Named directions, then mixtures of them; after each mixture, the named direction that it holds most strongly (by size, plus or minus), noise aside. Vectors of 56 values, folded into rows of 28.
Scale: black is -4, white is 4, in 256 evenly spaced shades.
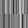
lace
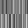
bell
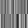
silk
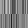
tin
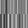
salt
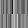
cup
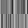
cup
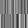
silk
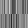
tin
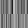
cup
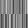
bell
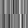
lace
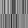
tin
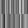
lace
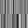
silk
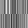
tin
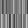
bell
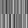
bell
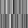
bell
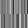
silk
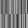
silk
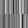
lace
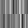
lace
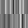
lace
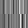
lace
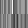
cup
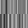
salt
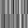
lace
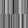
lace
